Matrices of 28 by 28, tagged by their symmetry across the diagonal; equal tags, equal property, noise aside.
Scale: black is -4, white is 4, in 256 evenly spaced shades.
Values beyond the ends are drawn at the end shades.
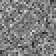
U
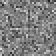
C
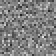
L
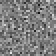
L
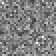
U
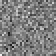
L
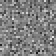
C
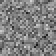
U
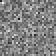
U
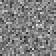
C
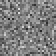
C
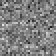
L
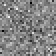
U
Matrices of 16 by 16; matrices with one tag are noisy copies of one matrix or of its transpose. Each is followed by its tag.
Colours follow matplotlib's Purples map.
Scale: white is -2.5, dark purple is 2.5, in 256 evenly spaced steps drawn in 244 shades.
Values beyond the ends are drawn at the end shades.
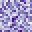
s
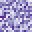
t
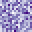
t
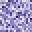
s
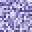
t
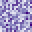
t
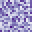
s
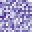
t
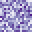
t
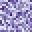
s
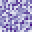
t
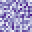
t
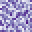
s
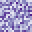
t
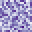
s
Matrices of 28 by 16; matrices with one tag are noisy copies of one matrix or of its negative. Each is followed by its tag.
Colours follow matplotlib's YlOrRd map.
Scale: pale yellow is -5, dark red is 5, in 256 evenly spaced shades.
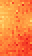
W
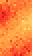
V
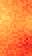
W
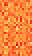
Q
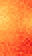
W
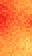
W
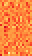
Q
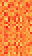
Q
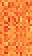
Q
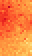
W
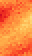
V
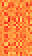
Q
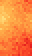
W
